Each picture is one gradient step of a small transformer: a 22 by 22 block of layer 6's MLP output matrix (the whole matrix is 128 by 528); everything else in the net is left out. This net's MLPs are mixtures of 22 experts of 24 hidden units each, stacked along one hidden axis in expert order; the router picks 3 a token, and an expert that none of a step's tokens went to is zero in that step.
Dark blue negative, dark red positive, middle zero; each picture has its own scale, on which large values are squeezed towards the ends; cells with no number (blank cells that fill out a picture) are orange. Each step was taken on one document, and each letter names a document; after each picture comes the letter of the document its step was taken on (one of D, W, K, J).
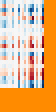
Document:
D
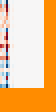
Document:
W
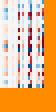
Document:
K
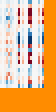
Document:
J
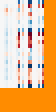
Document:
K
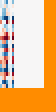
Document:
W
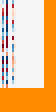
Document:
W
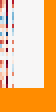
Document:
W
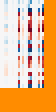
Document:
K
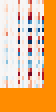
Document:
K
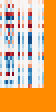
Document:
J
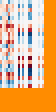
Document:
J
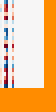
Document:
W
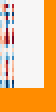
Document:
W
